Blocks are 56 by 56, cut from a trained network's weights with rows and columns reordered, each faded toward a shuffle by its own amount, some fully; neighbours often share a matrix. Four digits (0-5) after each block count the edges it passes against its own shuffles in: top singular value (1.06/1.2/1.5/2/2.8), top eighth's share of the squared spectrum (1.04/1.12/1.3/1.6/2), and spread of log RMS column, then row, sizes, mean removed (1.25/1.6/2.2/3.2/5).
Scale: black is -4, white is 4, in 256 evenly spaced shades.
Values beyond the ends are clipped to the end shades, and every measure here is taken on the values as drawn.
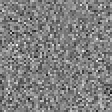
3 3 1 1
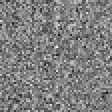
3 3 1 0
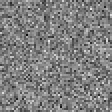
1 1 0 0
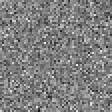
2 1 0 0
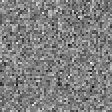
2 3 0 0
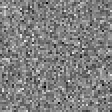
2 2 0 0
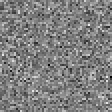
3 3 1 1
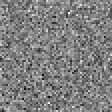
0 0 0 0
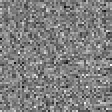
3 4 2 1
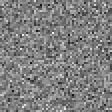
1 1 0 0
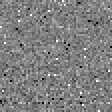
1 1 0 0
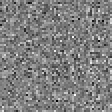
2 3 2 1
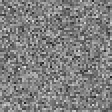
0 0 0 0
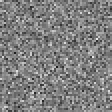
0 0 0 0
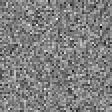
0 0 0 0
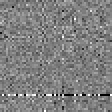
4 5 0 2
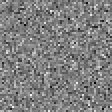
1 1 0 0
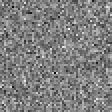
1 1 0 0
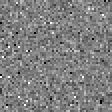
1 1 0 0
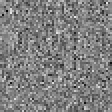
3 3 1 1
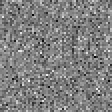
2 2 0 0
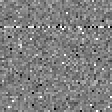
3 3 0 1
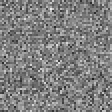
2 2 0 0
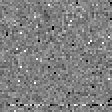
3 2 0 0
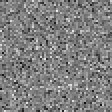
0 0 0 0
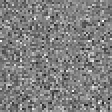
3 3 1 1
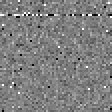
3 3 0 1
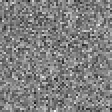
2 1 0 0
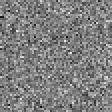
2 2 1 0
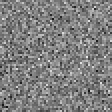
1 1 0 0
